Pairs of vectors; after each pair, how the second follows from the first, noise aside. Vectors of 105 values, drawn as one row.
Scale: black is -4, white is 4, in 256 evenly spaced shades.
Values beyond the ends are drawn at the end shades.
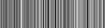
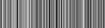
reversed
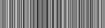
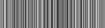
reversed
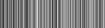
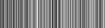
copied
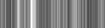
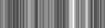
reversed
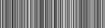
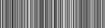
copied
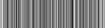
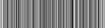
copied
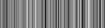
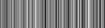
copied
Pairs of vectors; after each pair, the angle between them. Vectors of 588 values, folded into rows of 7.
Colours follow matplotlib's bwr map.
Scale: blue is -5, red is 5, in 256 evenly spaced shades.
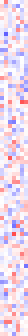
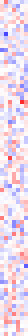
nearly parallel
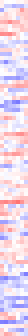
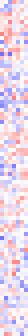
partly aligned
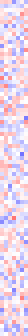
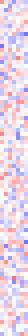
partly aligned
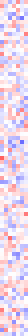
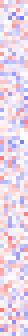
nearly parallel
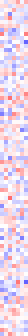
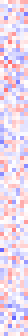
orthogonal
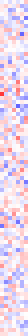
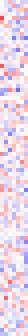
partly opposed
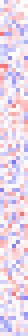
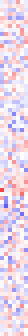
partly opposed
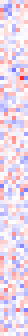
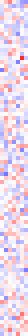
orthogonal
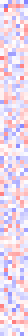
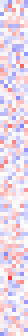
partly aligned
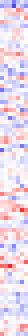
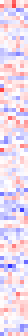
nearly opposite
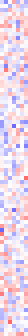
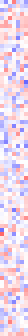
nearly parallel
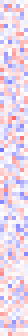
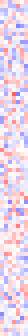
partly opposed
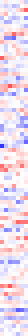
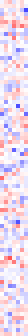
partly opposed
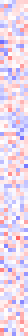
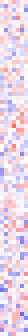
partly opposed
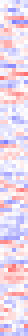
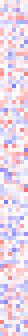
partly aligned
